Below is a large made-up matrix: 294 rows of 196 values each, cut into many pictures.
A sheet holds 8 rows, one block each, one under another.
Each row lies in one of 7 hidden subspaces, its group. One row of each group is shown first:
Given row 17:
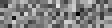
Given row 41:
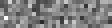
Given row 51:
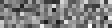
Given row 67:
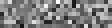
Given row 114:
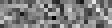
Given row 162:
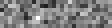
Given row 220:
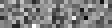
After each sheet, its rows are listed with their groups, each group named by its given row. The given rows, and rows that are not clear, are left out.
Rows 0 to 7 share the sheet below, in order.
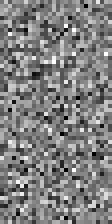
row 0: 162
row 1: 67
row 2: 162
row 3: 17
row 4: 51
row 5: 17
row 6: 67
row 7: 17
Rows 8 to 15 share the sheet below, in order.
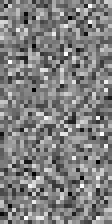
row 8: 162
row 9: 162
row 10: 67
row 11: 220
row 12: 51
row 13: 220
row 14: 51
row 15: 220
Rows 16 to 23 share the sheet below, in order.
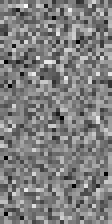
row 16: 114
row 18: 51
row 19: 17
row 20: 114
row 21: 41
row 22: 220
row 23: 41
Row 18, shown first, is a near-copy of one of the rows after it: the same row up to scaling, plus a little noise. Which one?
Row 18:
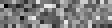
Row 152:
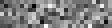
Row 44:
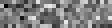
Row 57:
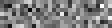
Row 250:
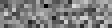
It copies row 44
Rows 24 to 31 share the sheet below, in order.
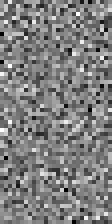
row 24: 17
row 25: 220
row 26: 220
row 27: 51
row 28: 220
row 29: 41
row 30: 17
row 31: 220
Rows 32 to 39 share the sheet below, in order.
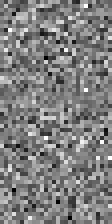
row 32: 162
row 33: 17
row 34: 51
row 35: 162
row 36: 51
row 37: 51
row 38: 17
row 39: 17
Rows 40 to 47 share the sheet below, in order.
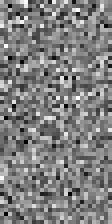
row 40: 67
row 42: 17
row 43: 17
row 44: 51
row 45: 162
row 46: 162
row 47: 41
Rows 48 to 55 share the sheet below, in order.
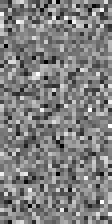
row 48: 67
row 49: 41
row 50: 162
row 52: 41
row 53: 114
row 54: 17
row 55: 51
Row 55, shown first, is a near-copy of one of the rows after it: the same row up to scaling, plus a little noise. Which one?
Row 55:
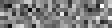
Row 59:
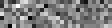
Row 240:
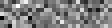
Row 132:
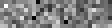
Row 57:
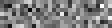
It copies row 57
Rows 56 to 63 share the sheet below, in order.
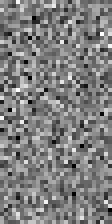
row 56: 162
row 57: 51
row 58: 17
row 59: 51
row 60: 220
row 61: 162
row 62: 67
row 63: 41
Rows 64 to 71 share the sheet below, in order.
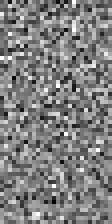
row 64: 67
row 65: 67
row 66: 17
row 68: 17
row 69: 51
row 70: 114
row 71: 162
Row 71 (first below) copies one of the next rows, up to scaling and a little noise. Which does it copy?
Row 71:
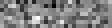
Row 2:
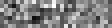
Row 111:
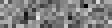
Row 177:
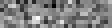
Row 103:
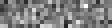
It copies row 177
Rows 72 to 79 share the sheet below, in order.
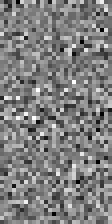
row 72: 41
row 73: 220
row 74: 67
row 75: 41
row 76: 51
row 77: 220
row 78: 17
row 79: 114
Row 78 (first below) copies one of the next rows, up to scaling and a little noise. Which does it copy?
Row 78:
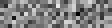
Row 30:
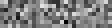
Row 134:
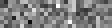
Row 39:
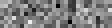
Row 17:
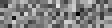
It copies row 17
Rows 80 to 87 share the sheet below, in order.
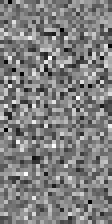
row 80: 17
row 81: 51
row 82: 51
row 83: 17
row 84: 41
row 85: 162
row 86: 114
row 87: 162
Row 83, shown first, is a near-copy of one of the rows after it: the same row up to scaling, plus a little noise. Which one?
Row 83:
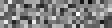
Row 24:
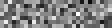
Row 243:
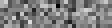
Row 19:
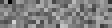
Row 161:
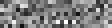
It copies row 24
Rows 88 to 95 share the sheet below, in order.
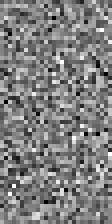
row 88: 114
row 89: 41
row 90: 114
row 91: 41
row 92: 220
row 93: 41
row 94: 17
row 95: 162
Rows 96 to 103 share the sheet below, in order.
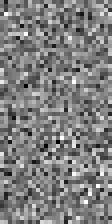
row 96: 41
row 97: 114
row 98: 67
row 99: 162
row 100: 17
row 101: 67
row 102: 51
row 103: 162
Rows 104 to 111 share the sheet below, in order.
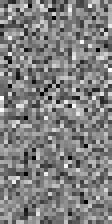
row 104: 114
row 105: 220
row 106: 41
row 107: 67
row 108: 114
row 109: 162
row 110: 114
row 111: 162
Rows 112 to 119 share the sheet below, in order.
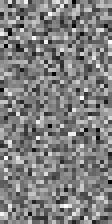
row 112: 67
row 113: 41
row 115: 220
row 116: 162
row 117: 41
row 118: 41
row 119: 220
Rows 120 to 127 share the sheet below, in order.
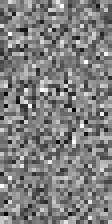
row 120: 114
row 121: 67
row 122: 162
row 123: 17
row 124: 220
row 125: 67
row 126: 220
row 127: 162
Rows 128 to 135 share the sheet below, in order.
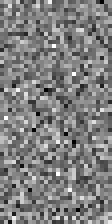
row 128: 41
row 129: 114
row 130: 220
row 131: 51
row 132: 51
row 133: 67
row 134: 17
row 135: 17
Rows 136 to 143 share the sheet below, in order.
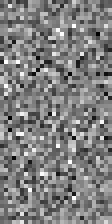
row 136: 67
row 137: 114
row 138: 51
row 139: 41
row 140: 67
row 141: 17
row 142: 17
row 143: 67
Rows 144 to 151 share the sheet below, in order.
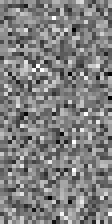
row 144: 114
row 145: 67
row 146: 51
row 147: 41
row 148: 51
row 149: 67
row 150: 67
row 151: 51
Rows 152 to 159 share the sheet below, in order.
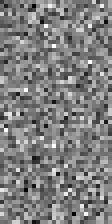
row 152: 51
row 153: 114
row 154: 162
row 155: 114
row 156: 41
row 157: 162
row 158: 162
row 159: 220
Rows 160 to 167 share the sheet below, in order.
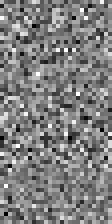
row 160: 220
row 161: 17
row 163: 41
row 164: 162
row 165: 51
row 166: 41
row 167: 41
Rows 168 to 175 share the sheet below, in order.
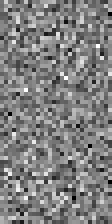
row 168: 41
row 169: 162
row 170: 51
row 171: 114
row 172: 17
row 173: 162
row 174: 41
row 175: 67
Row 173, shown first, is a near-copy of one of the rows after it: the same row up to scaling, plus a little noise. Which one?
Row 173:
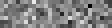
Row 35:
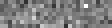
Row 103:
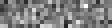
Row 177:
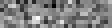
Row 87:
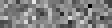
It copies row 87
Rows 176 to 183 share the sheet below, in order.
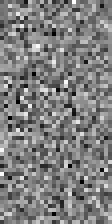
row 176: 67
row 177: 162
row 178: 162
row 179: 17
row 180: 67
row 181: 162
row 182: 220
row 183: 114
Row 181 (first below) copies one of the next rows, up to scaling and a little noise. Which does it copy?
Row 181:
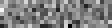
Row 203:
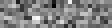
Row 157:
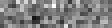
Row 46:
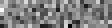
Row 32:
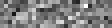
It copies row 46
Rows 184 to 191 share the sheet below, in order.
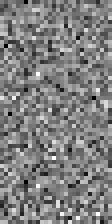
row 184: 162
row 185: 41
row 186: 162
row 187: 114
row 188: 17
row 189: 114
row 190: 162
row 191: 162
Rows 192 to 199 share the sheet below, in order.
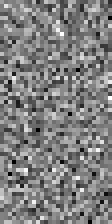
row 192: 51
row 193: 114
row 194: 17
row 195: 41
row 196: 162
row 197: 51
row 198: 67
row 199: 51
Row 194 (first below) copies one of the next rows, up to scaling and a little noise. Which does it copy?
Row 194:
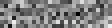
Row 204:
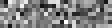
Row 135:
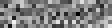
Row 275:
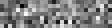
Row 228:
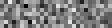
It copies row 135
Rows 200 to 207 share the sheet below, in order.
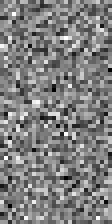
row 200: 162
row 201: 220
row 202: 41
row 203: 162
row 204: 17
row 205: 41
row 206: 220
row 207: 220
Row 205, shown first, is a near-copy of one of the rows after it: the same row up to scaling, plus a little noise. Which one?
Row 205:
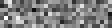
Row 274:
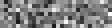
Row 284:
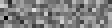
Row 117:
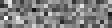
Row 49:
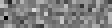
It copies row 117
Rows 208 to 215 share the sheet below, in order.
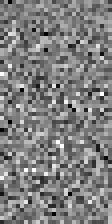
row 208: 17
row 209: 162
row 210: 220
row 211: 67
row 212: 220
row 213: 114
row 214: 162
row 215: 114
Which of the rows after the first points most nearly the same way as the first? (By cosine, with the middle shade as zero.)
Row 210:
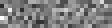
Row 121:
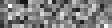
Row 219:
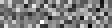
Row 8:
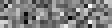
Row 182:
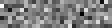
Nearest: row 121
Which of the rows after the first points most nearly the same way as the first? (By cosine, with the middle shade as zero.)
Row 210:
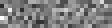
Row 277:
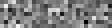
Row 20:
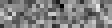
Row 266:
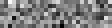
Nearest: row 277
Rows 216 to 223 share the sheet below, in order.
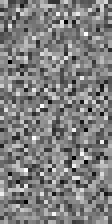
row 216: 17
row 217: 162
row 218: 67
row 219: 51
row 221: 220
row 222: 67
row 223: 114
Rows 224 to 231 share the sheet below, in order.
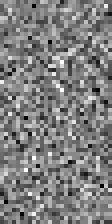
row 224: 220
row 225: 162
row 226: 114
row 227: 114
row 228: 17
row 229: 162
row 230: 162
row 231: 51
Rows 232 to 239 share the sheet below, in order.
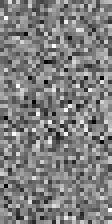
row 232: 41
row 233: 114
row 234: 51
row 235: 162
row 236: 51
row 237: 41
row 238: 41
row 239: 41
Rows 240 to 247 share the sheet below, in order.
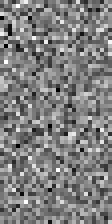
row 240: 51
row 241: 41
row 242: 51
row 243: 17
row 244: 162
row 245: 51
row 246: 67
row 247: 114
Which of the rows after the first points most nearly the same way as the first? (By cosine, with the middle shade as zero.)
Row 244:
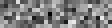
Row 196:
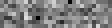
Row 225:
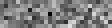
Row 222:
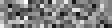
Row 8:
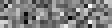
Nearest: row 225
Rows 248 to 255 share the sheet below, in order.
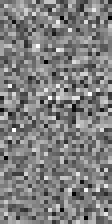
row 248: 51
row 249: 162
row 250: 51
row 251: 67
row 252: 17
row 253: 41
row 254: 220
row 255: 114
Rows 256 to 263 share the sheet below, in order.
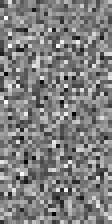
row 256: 41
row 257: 67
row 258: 41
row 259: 41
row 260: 67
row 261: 162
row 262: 17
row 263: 114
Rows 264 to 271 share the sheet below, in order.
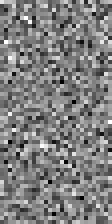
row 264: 17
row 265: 41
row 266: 17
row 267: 220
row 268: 17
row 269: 17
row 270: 67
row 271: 114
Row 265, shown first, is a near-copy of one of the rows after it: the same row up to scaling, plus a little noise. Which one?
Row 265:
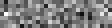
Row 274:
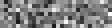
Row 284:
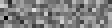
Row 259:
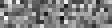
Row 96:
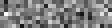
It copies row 96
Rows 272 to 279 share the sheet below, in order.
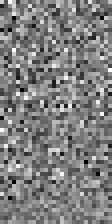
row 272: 17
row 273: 17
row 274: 41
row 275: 17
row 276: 220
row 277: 114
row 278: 114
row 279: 17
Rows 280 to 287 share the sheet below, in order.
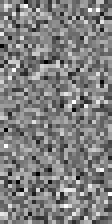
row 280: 51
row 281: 220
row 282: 162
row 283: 220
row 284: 41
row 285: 51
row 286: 41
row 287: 220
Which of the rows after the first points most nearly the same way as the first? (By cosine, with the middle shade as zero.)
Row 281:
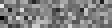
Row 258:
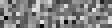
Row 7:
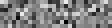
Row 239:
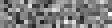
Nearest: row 258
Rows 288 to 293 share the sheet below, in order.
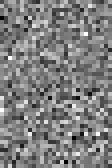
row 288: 220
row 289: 162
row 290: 17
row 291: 67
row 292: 220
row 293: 17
